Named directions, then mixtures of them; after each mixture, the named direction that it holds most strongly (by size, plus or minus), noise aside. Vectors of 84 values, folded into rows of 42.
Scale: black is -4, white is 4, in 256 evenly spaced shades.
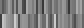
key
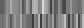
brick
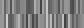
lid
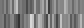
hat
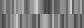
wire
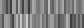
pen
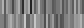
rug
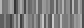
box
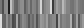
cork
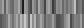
rug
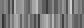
wire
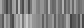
pen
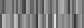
key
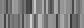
hat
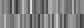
hat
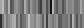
cork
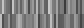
key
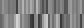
hat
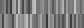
pen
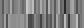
lid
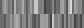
wire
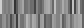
box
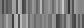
pen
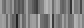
wire
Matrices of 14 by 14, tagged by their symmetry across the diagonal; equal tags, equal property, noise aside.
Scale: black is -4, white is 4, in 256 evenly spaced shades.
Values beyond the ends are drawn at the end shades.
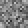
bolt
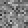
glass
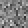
glass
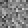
glass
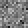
bolt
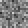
bolt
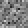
glass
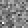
glass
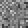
bolt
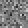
glass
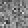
glass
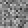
glass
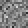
bolt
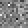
glass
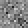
bolt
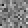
glass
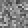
glass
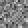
bolt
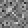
bolt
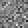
bolt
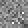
bolt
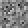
bolt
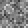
bolt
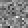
glass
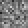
bolt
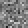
glass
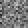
glass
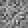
bolt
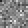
bolt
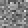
glass
